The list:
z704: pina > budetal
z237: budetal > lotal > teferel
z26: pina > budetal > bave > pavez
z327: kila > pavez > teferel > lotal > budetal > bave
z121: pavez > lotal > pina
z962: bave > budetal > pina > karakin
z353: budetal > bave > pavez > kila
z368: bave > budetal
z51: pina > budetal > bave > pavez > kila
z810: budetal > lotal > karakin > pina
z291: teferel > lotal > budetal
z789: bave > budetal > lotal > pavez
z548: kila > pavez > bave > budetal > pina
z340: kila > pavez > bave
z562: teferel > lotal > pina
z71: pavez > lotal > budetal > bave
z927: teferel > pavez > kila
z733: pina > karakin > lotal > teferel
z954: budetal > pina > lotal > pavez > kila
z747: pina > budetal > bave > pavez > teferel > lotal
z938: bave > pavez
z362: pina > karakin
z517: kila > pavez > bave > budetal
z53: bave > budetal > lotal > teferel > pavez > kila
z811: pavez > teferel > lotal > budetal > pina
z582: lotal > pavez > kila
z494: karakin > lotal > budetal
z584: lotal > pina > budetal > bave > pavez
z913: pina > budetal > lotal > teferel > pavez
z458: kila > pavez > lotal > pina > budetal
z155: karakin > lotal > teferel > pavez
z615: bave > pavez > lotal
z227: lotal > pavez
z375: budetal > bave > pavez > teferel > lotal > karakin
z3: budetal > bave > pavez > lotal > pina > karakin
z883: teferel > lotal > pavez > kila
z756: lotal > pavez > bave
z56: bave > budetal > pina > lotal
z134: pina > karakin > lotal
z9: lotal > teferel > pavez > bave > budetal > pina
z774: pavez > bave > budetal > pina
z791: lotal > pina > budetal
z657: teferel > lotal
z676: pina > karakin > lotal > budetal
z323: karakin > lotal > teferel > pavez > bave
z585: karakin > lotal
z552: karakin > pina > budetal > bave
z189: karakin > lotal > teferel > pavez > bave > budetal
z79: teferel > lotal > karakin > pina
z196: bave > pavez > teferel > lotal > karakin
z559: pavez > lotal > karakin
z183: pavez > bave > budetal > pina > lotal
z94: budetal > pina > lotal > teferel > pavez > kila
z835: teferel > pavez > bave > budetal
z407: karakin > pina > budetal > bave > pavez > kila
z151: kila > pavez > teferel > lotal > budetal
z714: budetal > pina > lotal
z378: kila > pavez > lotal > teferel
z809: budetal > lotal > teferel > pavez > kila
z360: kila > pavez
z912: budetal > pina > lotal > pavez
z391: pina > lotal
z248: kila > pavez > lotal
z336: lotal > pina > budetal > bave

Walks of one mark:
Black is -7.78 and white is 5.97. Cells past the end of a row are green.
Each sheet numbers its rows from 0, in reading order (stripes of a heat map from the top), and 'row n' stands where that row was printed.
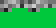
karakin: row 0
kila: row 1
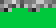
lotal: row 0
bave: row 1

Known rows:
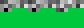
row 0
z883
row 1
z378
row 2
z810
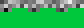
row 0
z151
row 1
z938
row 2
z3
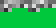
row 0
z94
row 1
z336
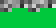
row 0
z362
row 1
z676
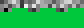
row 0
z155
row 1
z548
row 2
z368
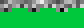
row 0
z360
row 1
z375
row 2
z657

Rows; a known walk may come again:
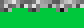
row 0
z584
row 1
z548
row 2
z809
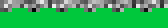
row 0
z51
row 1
z323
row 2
z517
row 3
z94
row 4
z134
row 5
z585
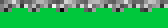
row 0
z559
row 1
z811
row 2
z327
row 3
z954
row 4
z227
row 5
z552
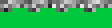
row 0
z340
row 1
z676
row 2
z747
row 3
z56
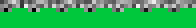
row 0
z155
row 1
z657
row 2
z582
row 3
z927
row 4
z913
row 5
z375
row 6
z360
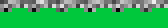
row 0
z378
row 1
z196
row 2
z458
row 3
z291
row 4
z151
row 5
z71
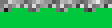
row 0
z835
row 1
z26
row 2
z912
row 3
z3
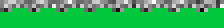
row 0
z368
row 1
z9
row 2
z756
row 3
z938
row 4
z494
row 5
z789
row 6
z336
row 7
z79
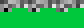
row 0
z883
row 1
z562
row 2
z391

